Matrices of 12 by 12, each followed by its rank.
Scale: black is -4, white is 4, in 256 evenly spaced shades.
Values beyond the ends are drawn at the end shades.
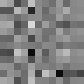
two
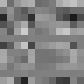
two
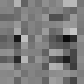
two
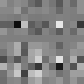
two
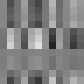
one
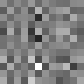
two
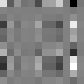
one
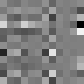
two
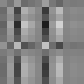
one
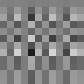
one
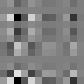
one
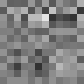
two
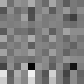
two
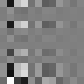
one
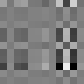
one
